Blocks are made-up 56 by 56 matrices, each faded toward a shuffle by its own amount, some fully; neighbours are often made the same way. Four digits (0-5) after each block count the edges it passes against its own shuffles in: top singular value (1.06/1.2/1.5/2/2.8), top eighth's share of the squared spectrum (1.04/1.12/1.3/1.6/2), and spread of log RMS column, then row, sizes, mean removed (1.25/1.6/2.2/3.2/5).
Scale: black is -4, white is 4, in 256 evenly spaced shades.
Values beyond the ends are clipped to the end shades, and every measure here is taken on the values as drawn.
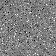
0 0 0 0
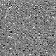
3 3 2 1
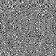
3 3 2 1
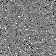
0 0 0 0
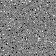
0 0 0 0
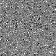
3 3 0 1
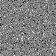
1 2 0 0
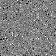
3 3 1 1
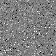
2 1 0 0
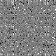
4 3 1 1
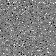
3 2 0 0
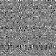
4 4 2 2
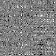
4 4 2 2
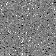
2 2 1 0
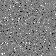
0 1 0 0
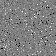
0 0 0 0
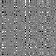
4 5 3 2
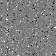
2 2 1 0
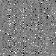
3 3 2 1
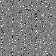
3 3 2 0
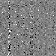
3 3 2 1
